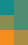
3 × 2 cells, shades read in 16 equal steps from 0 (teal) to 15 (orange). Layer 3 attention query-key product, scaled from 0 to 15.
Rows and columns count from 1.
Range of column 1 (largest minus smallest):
15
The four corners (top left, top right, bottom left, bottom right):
0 4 15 10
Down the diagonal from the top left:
0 4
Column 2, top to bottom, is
4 4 10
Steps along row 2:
down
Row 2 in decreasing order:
8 4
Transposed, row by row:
0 8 15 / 4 4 10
